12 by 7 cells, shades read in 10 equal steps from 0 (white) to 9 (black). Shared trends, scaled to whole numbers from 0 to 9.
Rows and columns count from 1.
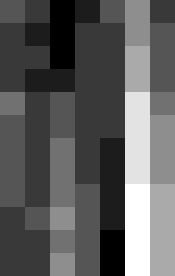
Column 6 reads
4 4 3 3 1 1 1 1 0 0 0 0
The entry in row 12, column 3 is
4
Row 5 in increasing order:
1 5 5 6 7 7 7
